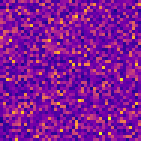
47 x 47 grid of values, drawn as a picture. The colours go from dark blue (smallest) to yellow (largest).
The halves do not mirror each other. The grain is fine, like static. Most values sit low, with a long tail of high ones. There is no seam. Overall the values sit about 30% of the way up the scale.
